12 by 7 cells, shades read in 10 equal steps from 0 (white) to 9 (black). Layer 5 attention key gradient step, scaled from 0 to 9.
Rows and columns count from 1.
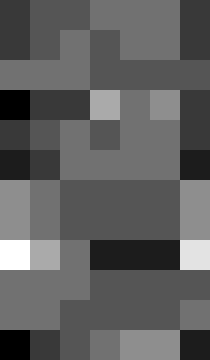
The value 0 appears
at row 9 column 1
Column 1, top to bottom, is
7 7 5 9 7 8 4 4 0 5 5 9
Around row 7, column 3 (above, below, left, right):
5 6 5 6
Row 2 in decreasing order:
7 7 6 6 5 5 5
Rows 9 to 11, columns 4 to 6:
8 8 8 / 6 6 6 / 6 6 6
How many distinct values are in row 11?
2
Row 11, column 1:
5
